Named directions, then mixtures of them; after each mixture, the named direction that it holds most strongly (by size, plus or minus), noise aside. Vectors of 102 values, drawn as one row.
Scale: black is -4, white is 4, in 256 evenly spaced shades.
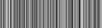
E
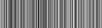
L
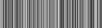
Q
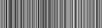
L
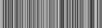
Q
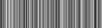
E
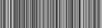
E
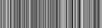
E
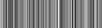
Q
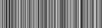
E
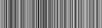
L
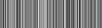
L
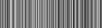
L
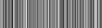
Q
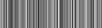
L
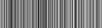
L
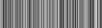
Q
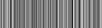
E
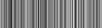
L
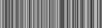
Q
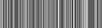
Q
